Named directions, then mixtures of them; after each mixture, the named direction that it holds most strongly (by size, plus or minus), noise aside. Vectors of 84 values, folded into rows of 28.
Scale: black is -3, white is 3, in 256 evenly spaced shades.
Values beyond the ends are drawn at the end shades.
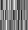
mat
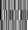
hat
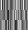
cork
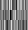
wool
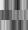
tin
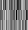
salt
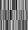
wool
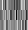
salt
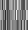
salt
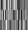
mat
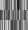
tin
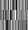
wool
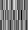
mat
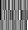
hat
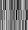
salt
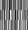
wool
